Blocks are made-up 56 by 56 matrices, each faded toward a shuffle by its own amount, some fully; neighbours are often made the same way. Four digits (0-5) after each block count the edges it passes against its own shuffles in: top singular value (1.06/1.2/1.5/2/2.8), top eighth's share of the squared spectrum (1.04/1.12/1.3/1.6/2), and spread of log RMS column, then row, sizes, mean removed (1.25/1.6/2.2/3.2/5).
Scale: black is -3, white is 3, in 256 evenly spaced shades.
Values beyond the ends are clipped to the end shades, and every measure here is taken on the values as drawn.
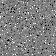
0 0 0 0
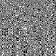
4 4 2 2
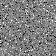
0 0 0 0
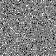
2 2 0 0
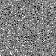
3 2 1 0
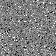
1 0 0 0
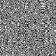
3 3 2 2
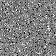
0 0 0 0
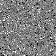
2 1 0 0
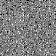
3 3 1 1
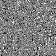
2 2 0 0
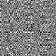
4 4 2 2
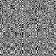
4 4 3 3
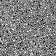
0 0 0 0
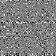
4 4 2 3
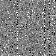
2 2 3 0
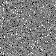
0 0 0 0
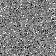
2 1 0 0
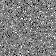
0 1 0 0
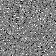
0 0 0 0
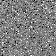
1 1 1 0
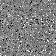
1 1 0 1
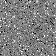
0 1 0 0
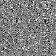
3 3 1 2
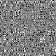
4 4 2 2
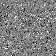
2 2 0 0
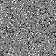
3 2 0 0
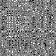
4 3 2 2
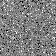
1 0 0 0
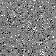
2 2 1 0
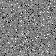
2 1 0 0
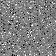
2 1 0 0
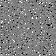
3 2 1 0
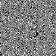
0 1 3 0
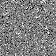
0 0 1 0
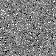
1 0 0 0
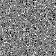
1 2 2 0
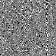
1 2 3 0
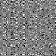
4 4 2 2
